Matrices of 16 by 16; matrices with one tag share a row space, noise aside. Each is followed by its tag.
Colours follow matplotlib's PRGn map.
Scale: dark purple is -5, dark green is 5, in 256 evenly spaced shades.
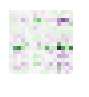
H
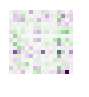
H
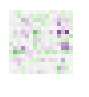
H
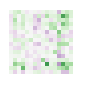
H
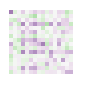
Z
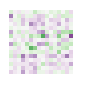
Z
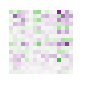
H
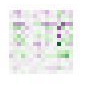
H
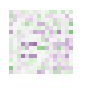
Z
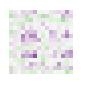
Z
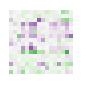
Z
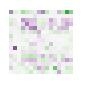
Z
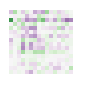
Z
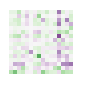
H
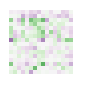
Z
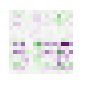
H
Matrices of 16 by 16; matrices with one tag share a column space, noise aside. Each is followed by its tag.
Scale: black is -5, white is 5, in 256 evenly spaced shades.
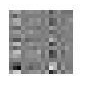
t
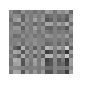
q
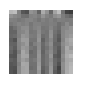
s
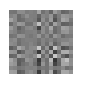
q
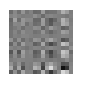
t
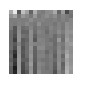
s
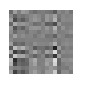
q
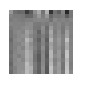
s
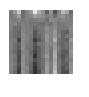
s
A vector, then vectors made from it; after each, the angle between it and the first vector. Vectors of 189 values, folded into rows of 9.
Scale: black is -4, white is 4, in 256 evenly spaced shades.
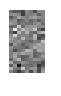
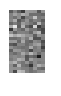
orthogonal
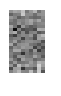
nearly opposite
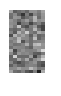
partly aligned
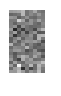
nearly opposite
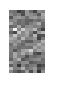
nearly parallel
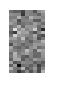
nearly parallel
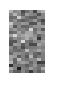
partly aligned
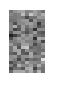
partly opposed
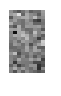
partly aligned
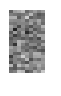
partly opposed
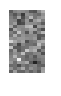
partly aligned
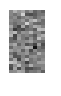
partly opposed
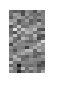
nearly parallel
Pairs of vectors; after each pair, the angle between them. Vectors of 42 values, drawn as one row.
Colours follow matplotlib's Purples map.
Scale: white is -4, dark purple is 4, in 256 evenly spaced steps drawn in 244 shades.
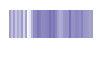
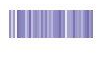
orthogonal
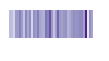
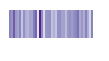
orthogonal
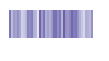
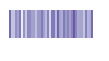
partly aligned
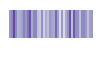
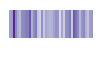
nearly parallel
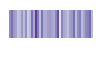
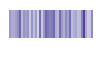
partly opposed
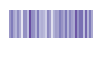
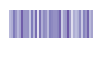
partly opposed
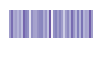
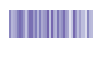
partly opposed
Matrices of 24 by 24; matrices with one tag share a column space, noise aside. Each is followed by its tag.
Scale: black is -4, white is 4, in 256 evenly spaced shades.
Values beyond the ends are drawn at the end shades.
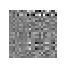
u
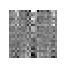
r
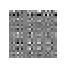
u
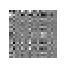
u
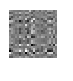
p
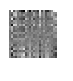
r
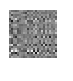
p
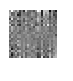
r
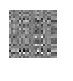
p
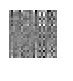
r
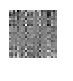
r
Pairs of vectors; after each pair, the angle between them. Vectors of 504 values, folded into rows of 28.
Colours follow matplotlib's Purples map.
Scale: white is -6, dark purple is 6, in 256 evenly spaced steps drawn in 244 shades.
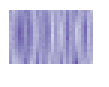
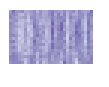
nearly opposite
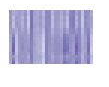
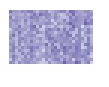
partly aligned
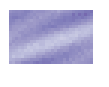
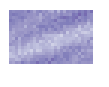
nearly parallel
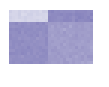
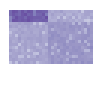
nearly opposite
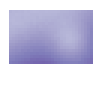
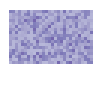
orthogonal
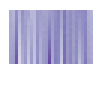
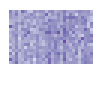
partly aligned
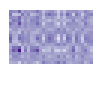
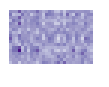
nearly parallel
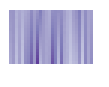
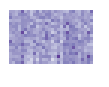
partly opposed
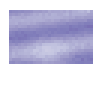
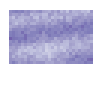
nearly parallel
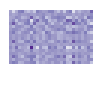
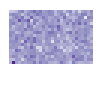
partly aligned
